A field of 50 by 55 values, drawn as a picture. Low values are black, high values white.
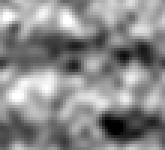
Stripes running across repeat 2 times from top to bottom. There are no lone odd cells. The histogram is bell-shaped. The ninth with the lowest average is the bottom right. The middle left is the ninth with the highest average.
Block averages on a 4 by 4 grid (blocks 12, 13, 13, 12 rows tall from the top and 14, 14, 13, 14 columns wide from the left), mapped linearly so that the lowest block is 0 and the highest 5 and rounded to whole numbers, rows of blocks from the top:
4434 | 1011 | 5443 | 1200
